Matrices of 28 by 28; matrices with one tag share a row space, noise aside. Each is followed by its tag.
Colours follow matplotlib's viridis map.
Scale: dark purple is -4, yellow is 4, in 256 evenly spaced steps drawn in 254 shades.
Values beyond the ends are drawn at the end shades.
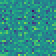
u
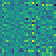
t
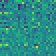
u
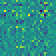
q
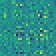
q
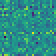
u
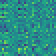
u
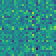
t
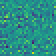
u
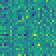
u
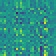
q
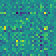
q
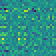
u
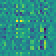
q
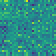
u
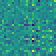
t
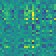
t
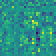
t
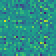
q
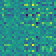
t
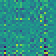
q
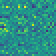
u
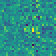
t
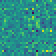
t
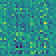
q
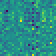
t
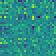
u
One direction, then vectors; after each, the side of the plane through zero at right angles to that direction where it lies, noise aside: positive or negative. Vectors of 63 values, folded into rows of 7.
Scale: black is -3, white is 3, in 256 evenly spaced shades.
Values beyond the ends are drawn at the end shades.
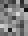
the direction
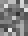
negative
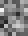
negative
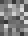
positive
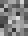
negative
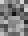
negative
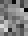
positive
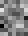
negative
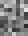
negative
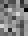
positive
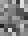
negative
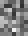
positive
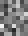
positive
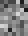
positive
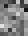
positive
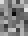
negative
